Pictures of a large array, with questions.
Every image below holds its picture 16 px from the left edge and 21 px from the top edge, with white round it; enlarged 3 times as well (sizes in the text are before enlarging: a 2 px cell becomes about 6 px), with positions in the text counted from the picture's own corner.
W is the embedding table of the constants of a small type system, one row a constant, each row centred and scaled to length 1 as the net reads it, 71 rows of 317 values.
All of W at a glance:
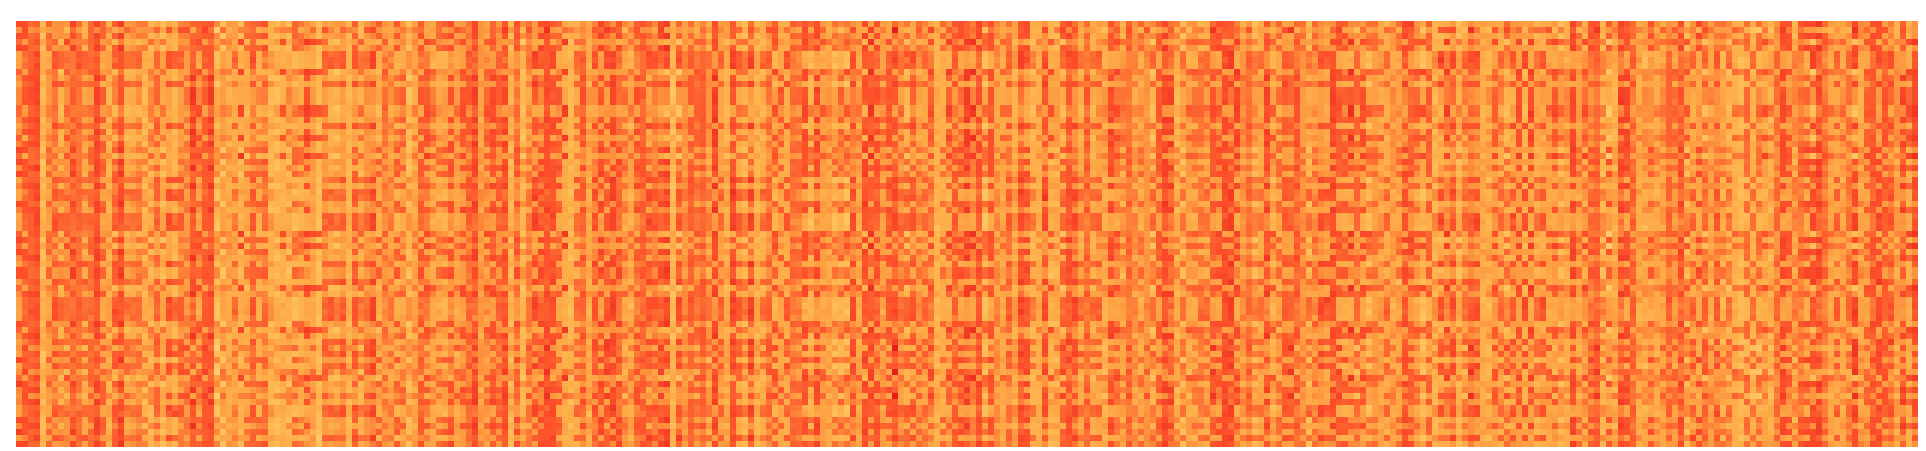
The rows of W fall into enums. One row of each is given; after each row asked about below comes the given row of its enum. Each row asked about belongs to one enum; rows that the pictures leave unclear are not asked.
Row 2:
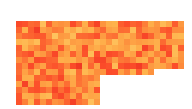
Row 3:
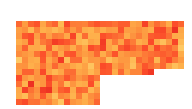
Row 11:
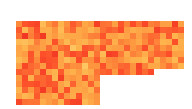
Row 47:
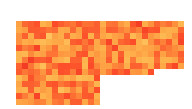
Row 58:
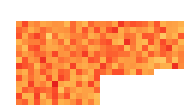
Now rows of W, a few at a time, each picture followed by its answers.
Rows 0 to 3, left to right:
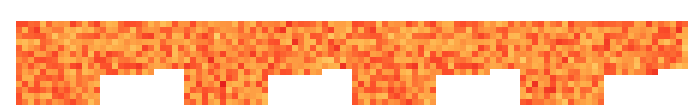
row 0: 2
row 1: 58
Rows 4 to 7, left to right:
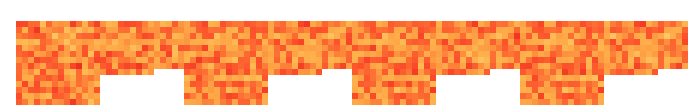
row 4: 2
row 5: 47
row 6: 47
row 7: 47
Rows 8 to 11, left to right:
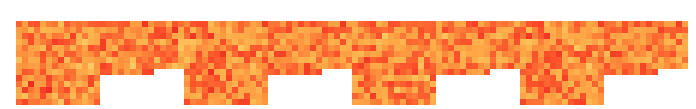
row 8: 3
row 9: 11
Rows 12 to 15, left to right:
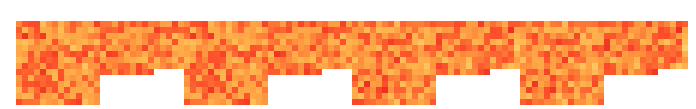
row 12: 11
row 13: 11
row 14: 3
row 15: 3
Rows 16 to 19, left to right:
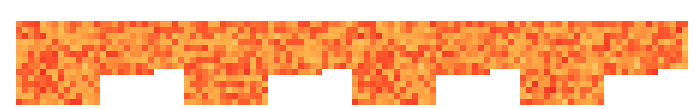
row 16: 11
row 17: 47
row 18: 11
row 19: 3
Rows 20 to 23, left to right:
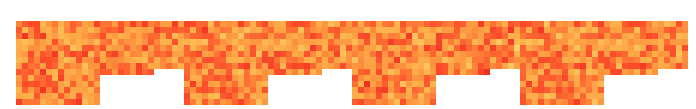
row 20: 11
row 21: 2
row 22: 3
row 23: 2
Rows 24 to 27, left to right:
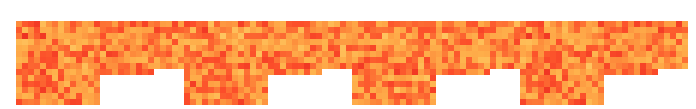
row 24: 11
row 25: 2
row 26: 47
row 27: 11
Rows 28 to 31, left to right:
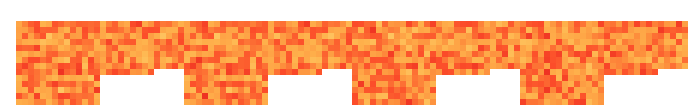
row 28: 47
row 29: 47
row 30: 2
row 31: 11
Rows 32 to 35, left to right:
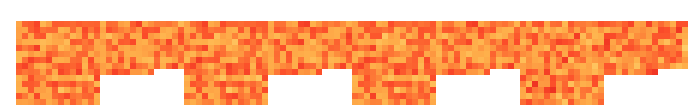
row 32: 47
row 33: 47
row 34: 47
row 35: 3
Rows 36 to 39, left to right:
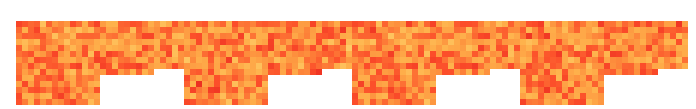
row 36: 2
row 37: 3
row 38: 2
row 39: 11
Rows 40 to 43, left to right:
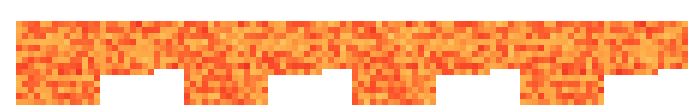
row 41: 2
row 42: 2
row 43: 47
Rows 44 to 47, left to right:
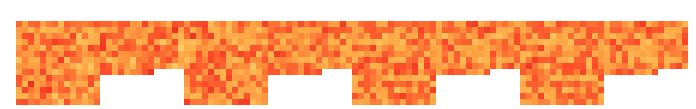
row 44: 3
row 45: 11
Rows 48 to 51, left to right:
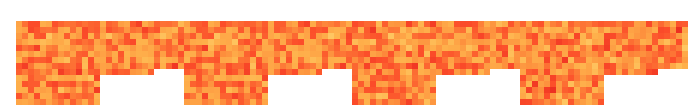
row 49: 47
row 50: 2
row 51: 3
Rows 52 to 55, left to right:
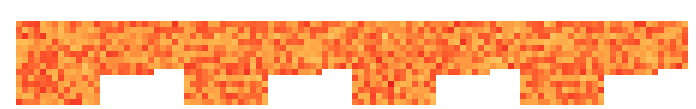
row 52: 11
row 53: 47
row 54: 58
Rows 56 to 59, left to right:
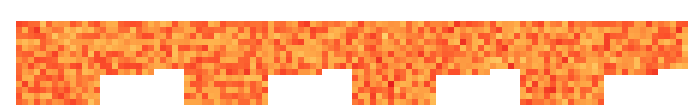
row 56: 2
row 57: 47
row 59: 3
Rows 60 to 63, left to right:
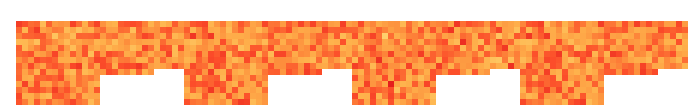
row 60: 2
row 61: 11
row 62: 58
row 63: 11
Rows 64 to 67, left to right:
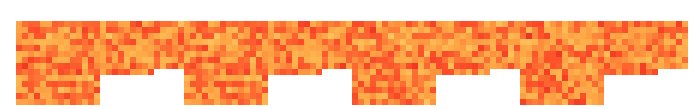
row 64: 47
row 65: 47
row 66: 2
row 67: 11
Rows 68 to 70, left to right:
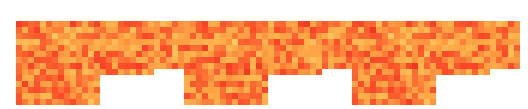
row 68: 2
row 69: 47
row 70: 2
